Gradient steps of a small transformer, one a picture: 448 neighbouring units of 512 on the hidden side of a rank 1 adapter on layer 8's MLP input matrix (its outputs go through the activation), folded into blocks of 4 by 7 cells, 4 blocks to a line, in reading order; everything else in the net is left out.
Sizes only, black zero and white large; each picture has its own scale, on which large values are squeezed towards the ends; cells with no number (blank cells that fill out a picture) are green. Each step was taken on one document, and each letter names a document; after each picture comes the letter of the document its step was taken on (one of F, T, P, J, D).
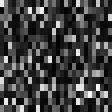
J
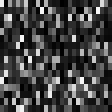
J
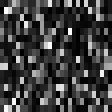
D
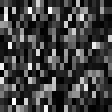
J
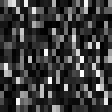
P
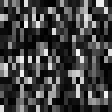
P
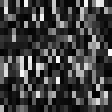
P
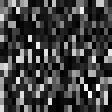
P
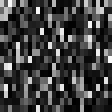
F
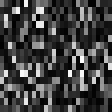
J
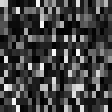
J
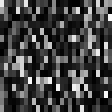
F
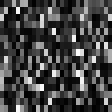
P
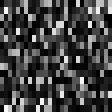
D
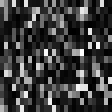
P
